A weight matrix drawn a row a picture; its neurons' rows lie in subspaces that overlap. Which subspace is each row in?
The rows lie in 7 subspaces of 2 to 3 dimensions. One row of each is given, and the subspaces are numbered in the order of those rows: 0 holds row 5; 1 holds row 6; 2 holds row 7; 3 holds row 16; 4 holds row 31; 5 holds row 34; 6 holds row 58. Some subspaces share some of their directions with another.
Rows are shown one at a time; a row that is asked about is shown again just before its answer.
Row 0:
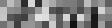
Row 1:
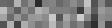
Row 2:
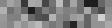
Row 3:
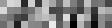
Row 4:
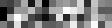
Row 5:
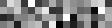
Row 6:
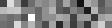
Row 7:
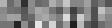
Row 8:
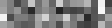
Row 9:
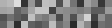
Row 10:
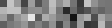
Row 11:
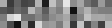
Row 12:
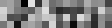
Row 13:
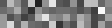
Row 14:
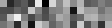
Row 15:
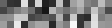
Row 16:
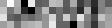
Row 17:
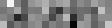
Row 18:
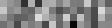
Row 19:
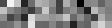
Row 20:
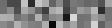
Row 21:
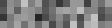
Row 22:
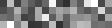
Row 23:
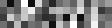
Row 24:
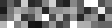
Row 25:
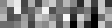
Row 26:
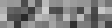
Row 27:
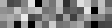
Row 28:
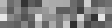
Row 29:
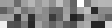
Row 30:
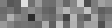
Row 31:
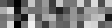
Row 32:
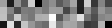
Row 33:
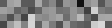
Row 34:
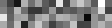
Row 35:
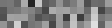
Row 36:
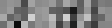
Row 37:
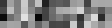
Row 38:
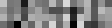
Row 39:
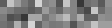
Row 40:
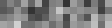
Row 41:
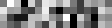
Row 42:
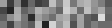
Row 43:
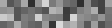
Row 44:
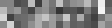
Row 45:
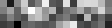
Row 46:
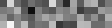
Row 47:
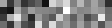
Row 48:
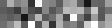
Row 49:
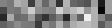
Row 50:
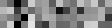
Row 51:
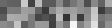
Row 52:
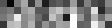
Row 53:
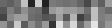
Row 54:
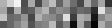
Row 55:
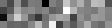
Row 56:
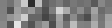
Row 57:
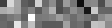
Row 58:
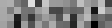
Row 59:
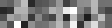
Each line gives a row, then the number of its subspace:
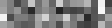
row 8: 5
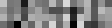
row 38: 2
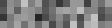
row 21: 0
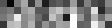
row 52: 6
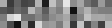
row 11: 2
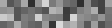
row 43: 0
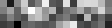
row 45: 3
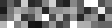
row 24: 3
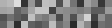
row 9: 5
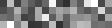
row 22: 3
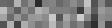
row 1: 6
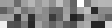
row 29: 6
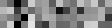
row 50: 4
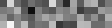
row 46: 3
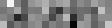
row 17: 6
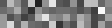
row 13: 3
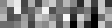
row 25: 4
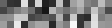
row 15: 5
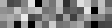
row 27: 1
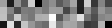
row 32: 6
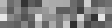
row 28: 0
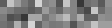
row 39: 1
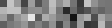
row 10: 1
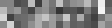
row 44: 5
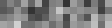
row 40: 3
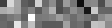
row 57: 1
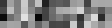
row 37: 0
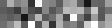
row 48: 1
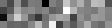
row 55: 0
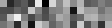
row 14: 2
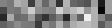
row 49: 5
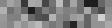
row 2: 3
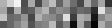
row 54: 4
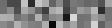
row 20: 0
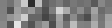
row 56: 4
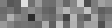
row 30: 1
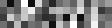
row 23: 3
